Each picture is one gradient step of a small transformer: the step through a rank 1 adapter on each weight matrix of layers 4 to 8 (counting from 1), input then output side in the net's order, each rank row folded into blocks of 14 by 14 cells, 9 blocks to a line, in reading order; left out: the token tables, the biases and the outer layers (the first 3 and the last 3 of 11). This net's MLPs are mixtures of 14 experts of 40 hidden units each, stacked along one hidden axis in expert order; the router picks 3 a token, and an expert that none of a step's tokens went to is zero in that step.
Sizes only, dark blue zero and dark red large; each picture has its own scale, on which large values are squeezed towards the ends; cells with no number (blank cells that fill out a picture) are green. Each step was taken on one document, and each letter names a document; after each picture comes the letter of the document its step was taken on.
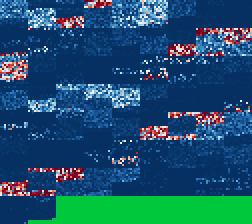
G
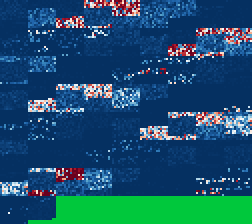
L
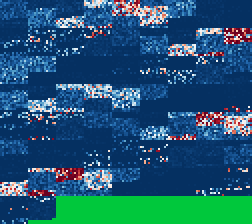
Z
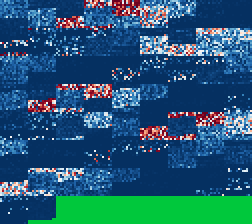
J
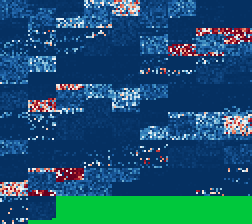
Z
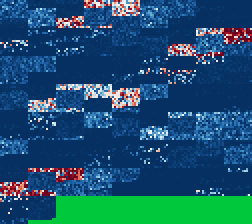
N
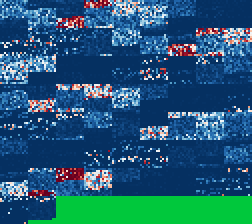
Z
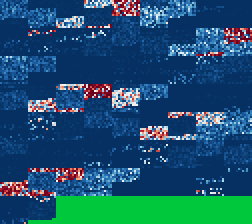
N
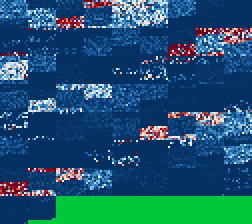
G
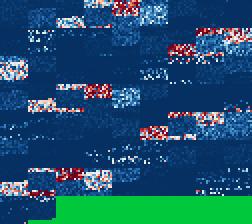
L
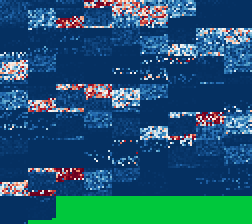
G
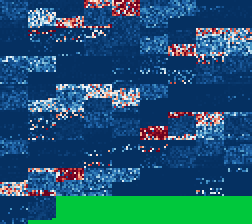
N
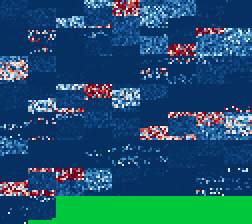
L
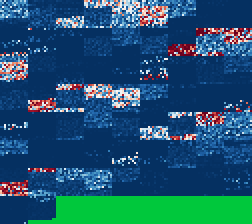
G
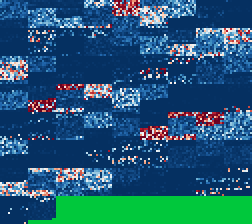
L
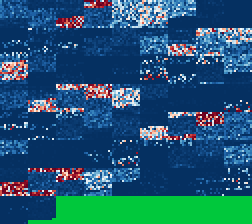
G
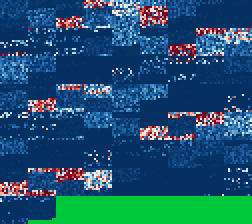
J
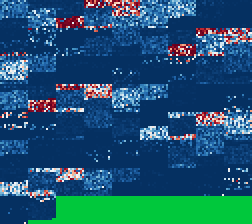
J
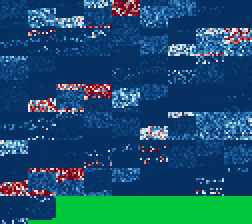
N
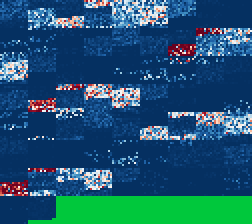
G
